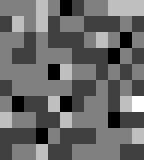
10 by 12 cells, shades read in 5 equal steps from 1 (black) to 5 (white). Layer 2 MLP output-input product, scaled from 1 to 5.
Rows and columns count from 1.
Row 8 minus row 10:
2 0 0 -2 0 2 0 0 0 -2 0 0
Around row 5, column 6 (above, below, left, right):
3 3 1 3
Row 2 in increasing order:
2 2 2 2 2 2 3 3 3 3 4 4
